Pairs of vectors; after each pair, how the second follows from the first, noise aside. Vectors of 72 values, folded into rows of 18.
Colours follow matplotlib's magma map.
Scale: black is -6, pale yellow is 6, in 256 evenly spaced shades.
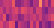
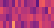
reversed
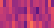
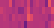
partly zeroed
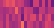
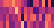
scaled up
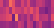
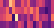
scaled up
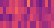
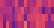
reversed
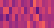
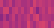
shrunk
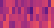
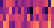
scaled up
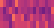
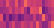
reversed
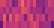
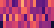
scaled up
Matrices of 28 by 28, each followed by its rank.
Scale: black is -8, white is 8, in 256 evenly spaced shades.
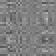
three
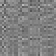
three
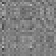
three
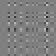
one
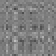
three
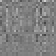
three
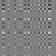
one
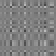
one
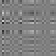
one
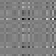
one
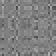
three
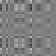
one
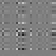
one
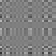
one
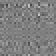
three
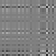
one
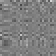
three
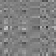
three
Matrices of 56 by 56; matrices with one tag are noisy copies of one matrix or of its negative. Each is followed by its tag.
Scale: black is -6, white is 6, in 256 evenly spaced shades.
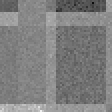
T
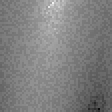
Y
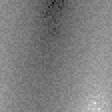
Y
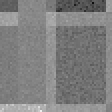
T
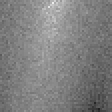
Y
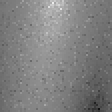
Y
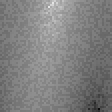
Y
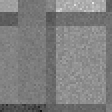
T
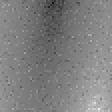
Y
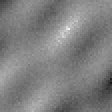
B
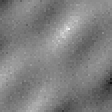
B
